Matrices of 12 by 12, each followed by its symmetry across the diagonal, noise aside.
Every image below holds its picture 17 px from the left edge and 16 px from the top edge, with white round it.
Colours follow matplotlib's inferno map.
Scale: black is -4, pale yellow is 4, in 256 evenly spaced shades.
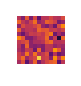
antisymmetric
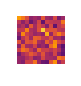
neither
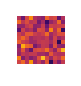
antisymmetric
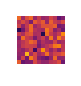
neither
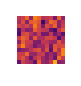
neither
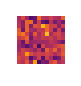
neither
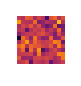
neither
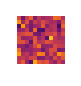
neither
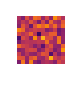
neither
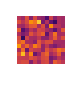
antisymmetric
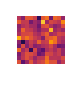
antisymmetric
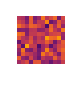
antisymmetric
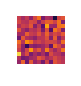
antisymmetric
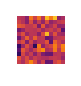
antisymmetric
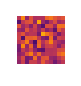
antisymmetric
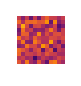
neither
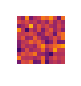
antisymmetric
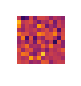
antisymmetric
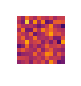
neither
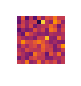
neither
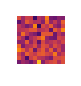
neither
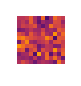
antisymmetric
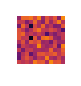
neither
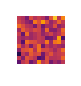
antisymmetric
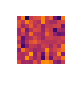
neither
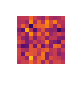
antisymmetric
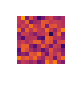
neither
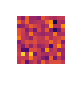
antisymmetric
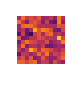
neither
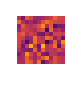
antisymmetric
